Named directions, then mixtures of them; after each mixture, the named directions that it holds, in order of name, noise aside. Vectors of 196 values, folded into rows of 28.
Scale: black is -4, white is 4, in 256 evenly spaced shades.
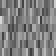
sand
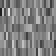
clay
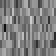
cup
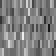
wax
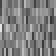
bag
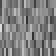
bag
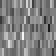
wax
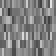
clay, cup, wax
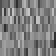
clay, cup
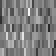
clay, wax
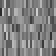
bag, clay, cup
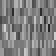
cup, wax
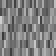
sand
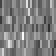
cup, wax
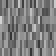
sand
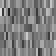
clay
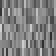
bag, clay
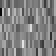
bag, clay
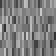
bag, cup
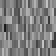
bag, cup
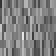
bag, cup, wax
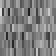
clay, wax
